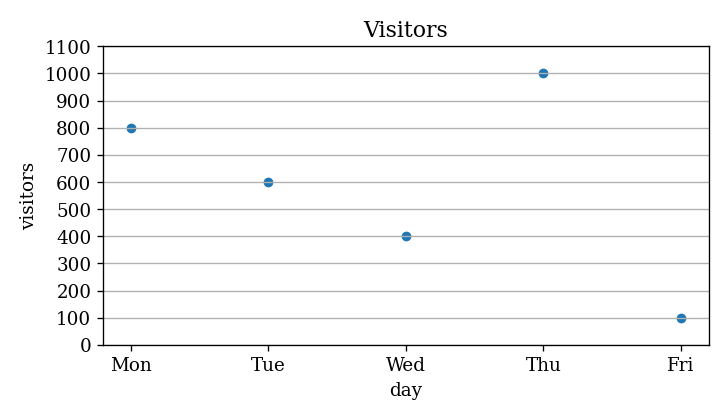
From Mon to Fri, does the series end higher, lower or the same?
lower
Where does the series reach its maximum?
Thu
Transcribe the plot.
Title: Visitors
x-axis: day, ticks Mon Tue Wed Thu Fri
y-axis: visitors, ticks 0 100 200 300 400 500 600 700 800 900 1000 1100
Values:
800 600 400 1000 100
